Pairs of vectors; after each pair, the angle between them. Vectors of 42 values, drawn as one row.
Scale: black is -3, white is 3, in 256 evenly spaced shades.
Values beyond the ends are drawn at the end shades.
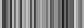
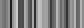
partly aligned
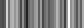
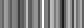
orthogonal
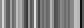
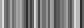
nearly parallel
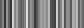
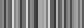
nearly parallel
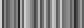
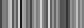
partly opposed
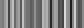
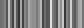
nearly opposite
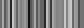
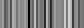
nearly parallel
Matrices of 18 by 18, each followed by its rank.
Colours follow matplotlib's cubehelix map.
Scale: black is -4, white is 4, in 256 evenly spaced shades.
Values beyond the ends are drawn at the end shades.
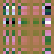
one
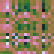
two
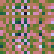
two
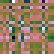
two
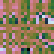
three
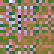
three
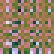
two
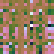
three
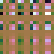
one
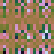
two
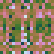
three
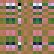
one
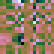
three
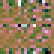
three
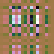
one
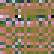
two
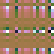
one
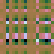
one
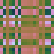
one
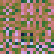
three
